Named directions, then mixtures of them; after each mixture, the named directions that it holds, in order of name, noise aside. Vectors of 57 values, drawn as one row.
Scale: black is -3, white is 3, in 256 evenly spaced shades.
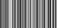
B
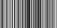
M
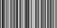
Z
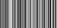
B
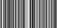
M, Z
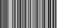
B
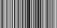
M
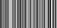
B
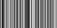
M, Z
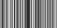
M, Z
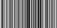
B, M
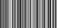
B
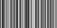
Z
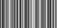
B, Z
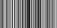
M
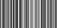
M, Z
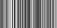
B, M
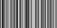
Z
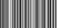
B, Z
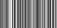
B, M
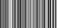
B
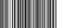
B, M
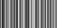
Z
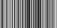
M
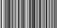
Z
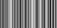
B, Z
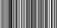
B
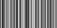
Z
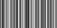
Z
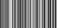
B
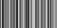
Z
